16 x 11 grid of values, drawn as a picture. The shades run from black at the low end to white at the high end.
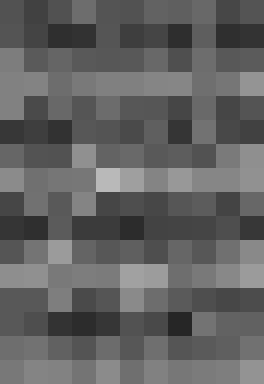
The histogram is bell-shaped. Stripes running across repeat 4 times from top to bottom. Overall the values sit about 40% of the way up the scale.
